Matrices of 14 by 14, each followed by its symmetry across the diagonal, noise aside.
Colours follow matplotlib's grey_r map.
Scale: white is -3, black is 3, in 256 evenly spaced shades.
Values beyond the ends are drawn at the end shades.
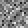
symmetric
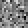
neither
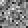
symmetric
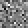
antisymmetric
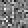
neither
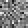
antisymmetric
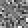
symmetric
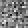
antisymmetric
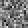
neither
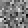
neither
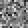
antisymmetric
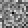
symmetric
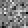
neither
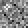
symmetric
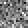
neither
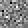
symmetric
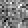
antisymmetric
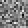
antisymmetric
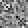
symmetric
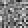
antisymmetric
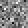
neither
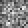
symmetric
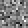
antisymmetric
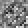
symmetric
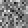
neither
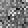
symmetric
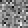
neither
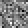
antisymmetric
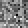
antisymmetric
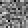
neither
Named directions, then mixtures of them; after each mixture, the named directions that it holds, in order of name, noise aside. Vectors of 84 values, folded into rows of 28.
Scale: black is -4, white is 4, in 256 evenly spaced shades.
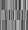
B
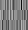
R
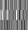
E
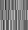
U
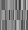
B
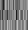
B, E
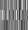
B, E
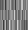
B, U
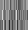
E, U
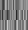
B, E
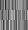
U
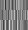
U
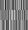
R, U
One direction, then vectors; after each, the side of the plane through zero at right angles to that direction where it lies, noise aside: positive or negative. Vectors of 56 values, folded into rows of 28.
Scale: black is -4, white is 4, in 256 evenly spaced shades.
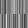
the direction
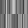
positive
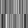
positive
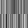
negative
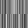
positive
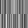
positive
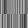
positive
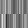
negative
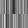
negative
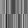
negative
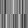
positive
